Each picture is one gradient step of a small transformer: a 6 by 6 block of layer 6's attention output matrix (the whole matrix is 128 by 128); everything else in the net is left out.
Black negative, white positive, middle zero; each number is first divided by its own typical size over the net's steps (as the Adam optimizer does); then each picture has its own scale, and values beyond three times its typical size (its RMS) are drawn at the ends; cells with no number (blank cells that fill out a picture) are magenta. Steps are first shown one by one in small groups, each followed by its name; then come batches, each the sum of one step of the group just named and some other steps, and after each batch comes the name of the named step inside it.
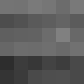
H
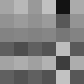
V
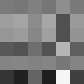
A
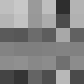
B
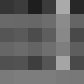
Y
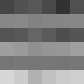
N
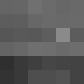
H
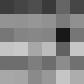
N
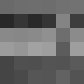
H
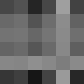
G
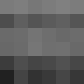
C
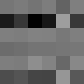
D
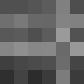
D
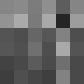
C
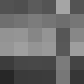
C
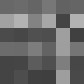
D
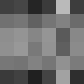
G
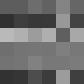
D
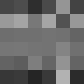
G
